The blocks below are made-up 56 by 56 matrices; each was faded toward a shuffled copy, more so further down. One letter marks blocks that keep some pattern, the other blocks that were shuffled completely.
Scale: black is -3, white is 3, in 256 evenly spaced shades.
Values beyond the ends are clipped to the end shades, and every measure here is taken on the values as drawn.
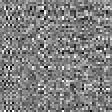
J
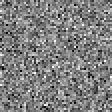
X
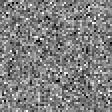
X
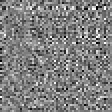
J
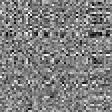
J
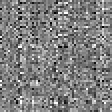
J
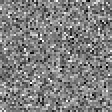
X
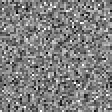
X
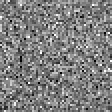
X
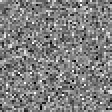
X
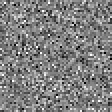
X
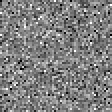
X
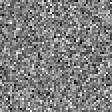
X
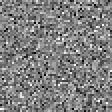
X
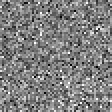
X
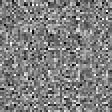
J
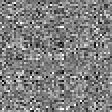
J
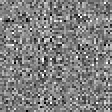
J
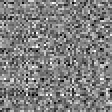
J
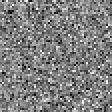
X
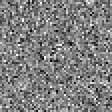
X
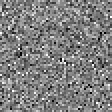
X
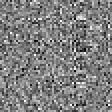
J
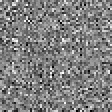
J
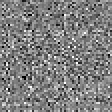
J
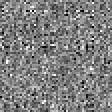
J
